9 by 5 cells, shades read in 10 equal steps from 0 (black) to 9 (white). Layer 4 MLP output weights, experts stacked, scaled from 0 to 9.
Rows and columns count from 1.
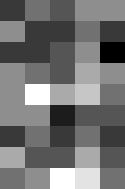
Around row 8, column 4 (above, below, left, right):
4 8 3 3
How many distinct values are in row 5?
5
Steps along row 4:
down down up down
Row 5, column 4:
7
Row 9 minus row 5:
-1 -4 3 1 0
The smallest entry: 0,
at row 3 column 5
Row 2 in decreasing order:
5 4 2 2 2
